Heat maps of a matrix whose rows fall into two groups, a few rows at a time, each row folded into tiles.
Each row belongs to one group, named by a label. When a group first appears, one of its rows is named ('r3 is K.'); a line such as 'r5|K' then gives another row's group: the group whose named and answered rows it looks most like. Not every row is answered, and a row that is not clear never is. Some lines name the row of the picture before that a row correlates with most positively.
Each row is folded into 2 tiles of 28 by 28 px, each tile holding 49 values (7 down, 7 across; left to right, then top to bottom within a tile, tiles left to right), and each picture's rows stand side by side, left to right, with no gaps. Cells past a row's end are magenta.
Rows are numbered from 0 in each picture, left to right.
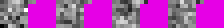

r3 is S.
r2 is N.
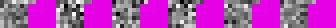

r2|S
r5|S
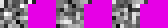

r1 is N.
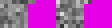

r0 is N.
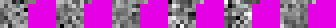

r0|N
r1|S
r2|S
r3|S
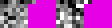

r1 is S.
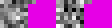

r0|N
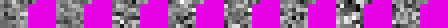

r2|S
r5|S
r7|N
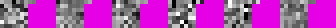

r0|N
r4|S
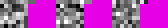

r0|N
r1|N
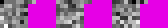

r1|N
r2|S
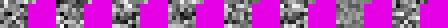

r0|S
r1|S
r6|N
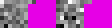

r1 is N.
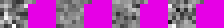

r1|N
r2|S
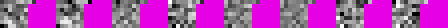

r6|S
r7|S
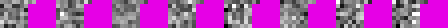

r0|N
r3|N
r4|N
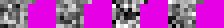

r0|N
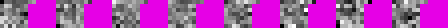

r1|N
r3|N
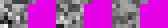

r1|N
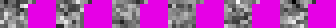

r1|N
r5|N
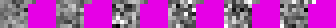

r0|N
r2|N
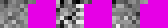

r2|S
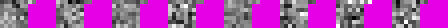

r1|N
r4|S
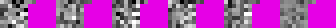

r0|N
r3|N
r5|S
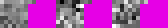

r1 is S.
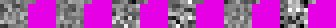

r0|N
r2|S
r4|S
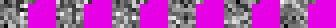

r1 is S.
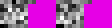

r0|N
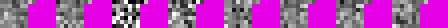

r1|S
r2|S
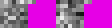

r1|S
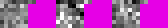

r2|N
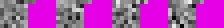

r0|S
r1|S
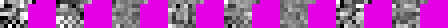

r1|S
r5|N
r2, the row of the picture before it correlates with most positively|2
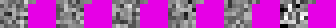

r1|N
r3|N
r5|N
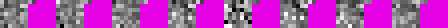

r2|S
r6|S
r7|N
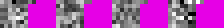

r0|N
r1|N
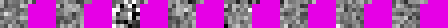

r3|N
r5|S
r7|S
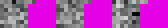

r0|N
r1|N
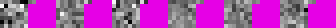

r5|N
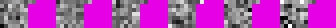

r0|N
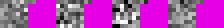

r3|N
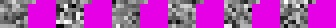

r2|S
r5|S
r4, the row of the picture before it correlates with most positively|1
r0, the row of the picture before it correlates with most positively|1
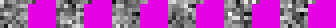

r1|N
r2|S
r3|S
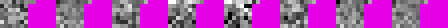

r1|S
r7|S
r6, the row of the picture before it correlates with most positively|2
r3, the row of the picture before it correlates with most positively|3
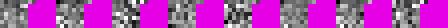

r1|S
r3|N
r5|S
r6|S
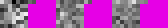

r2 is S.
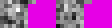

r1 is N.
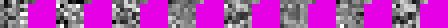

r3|S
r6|S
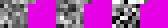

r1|N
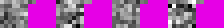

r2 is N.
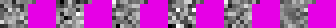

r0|N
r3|N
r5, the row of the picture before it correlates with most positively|1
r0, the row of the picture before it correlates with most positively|3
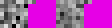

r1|S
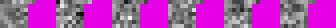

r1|S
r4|N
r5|N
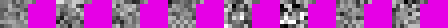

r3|S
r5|N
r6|S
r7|N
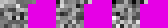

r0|S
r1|S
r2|S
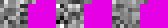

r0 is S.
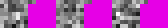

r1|N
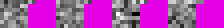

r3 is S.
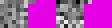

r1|S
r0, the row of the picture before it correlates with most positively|1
